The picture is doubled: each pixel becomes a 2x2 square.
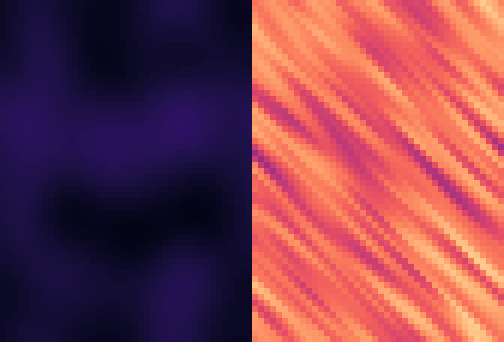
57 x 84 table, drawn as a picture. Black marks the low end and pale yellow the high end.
The table splits into one row of 2 panels. Panel 1,1: very low, smooth, faint in contrast. Panel 1,2: high, slanting down to the right.
